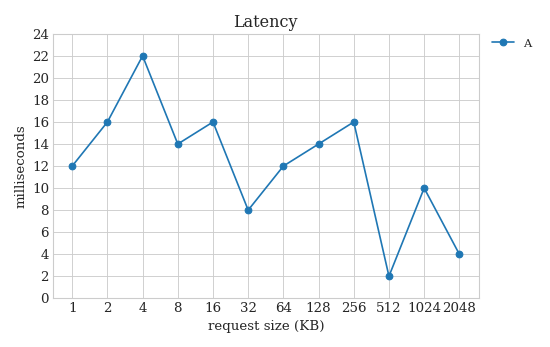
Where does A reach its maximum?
4
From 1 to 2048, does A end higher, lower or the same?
lower
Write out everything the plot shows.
Title: Latency
x-axis: request size (KB), ticks 1 2 4 8 16 32 64 128 256 512 1024 2048
y-axis: milliseconds, ticks 0 2 4 6 8 10 12 14 16 18 20 22 24
Legend: A
Values:
A: 12 16 22 14 16 8 12 14 16 2 10 4
